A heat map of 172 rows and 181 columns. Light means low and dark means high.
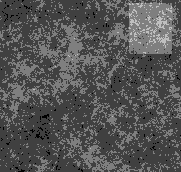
Ninth with the highest average: bottom left. Odd patch: lower, in the top right. Grain: blotchy. Ninth with the lowest average: top right.
